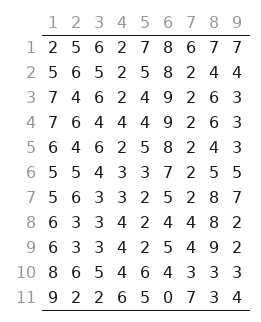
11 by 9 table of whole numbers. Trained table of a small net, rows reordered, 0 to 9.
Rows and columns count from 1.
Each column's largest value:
9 6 6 6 7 9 7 9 7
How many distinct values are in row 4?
6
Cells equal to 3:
15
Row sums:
50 41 43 45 40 39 41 36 38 42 38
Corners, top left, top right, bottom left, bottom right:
2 7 9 4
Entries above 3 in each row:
7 7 6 7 6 6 5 5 5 6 5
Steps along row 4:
down down same same up down up down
